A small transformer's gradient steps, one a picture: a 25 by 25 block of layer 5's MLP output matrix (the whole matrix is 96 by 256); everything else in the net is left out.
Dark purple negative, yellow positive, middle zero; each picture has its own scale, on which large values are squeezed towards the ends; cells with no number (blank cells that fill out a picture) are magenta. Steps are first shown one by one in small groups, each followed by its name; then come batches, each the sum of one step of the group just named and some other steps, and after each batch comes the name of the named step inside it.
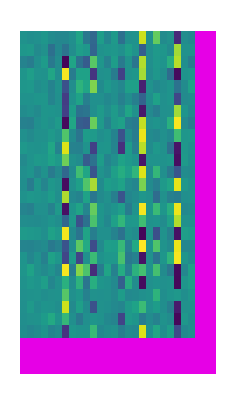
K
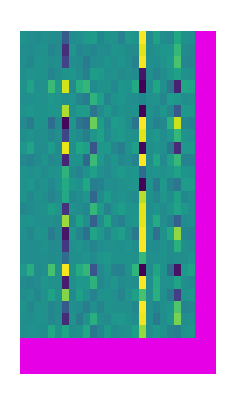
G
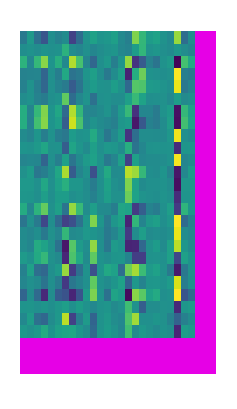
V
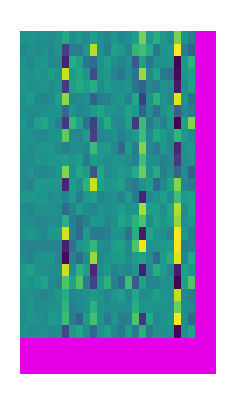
K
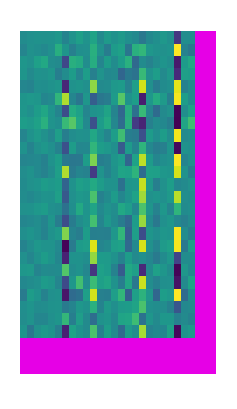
V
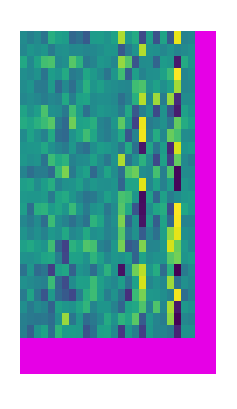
V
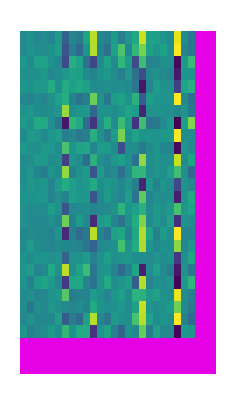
G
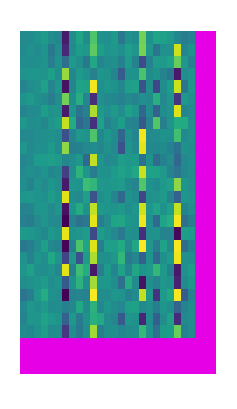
K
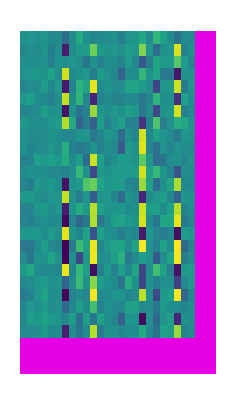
K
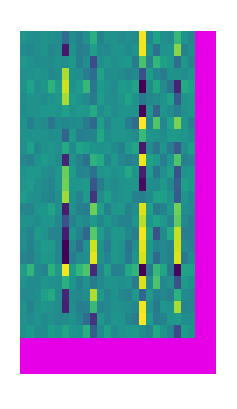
G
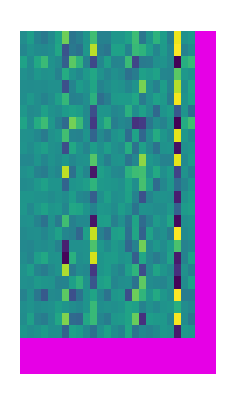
V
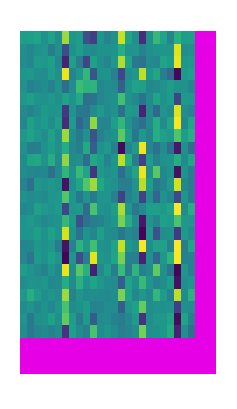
K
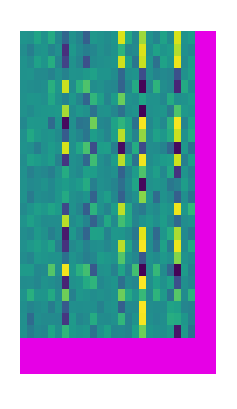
G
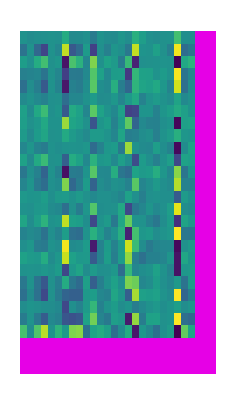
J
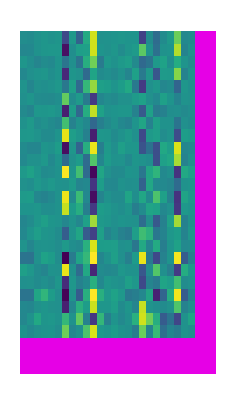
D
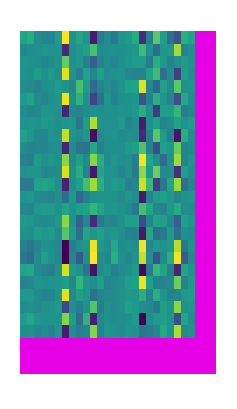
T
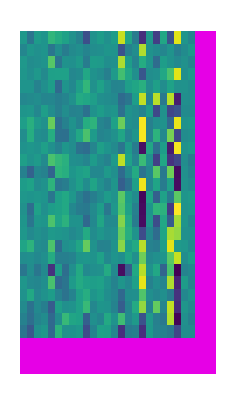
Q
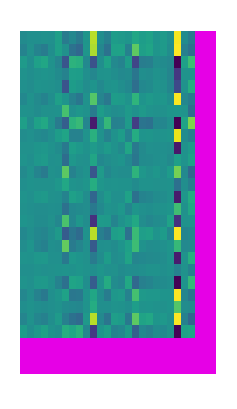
J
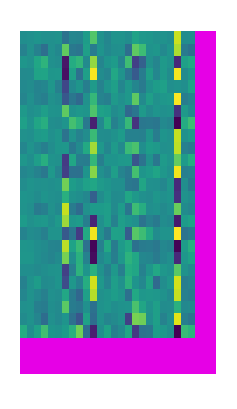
J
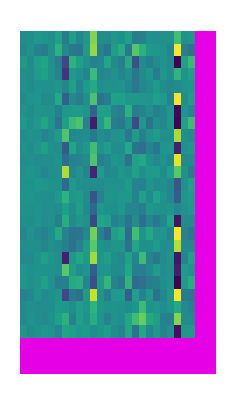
D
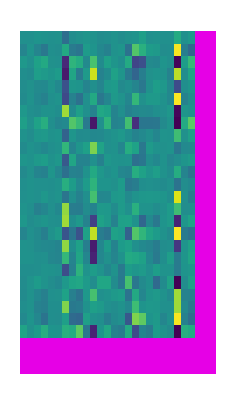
J
